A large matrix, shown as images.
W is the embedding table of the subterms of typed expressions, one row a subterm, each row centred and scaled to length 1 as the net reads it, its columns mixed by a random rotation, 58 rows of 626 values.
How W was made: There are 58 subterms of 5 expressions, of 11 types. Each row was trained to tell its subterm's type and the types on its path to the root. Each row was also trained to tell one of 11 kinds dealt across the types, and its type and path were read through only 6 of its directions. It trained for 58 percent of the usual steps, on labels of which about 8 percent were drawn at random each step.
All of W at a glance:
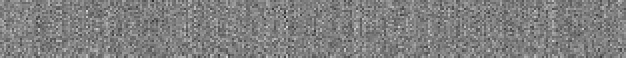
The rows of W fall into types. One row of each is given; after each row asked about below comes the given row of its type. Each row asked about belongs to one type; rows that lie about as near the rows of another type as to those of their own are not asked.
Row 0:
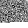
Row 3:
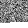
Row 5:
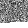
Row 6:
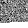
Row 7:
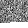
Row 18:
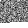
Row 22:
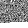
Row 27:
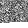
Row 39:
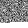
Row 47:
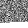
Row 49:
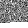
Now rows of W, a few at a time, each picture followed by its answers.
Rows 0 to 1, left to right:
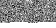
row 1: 7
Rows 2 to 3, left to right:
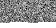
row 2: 27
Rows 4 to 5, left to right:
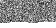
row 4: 7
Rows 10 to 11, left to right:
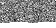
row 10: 27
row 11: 5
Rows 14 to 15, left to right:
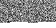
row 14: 0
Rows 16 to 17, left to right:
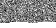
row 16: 5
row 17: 27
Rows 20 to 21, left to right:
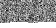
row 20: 49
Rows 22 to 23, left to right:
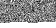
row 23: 5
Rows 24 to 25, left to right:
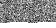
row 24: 3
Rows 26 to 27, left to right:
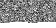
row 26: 5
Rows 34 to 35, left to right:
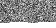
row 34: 7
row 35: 3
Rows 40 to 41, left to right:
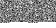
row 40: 7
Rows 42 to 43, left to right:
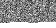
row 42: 49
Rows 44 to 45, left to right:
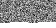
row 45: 39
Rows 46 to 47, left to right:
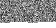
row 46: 27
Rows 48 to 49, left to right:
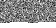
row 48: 18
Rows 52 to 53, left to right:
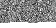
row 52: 49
